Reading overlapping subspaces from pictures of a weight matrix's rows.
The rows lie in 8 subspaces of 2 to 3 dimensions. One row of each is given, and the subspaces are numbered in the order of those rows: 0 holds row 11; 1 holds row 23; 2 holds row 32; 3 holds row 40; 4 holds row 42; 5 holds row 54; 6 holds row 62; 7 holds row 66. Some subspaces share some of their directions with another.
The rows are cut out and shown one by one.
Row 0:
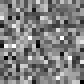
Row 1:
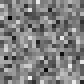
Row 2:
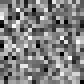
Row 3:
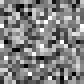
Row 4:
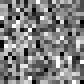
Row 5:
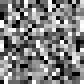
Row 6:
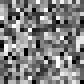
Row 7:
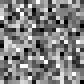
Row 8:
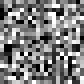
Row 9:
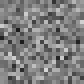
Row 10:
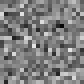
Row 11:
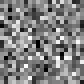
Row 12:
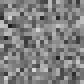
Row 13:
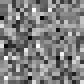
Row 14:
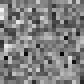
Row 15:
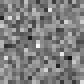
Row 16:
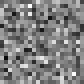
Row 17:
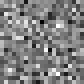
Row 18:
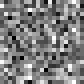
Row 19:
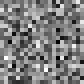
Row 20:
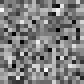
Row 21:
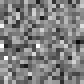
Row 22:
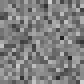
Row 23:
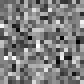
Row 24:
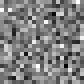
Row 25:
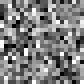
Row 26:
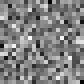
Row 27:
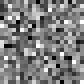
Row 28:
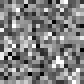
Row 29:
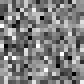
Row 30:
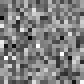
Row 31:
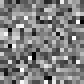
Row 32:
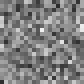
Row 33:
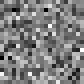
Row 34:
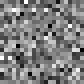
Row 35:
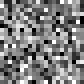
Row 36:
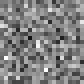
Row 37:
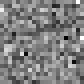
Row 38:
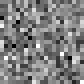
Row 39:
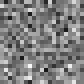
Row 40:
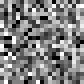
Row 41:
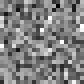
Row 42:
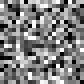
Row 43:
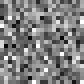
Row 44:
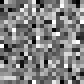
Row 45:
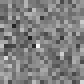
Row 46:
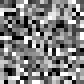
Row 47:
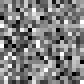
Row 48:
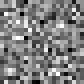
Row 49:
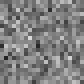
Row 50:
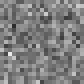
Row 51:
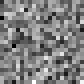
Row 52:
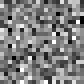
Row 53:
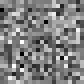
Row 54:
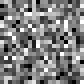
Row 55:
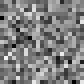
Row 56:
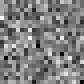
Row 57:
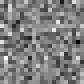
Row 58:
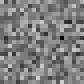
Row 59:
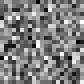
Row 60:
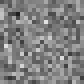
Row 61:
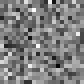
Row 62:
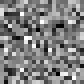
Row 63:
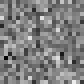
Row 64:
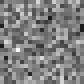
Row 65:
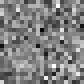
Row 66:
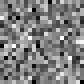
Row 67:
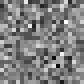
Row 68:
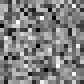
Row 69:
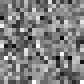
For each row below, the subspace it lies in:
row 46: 6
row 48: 6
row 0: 7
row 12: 6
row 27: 4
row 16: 3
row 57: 0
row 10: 6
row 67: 4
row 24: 0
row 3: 3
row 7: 3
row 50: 3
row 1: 5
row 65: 2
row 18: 5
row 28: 4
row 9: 1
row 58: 4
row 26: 7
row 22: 7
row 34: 4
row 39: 5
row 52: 5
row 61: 5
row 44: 0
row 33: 4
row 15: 4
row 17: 6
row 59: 4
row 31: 5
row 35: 5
